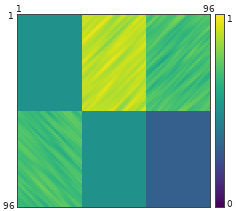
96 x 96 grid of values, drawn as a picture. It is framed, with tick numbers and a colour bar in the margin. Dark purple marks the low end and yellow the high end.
It is made of 2 by 3 panels. Panel 1,1: middling, flat. Panel 1,2: very high, slanting up to the right, faint in contrast. Panel 1,3: high, slanting up to the right, faint in contrast. Panel 2,1: high, slanting down to the right, faint in contrast. Panel 2,2: middling, flat. Panel 2,3: low, flat.
